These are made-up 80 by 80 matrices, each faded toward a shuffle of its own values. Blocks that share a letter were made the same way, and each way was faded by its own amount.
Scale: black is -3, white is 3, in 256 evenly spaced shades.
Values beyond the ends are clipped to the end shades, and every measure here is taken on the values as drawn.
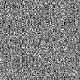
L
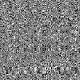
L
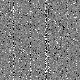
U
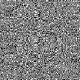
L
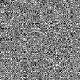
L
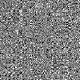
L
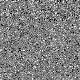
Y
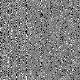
U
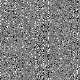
U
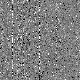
U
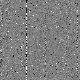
U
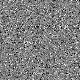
Y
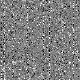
U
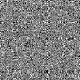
L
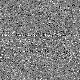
Y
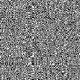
L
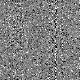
U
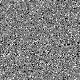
Y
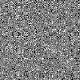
L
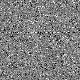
Y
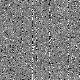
U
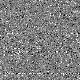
Y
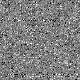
Y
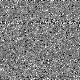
Y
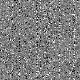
U
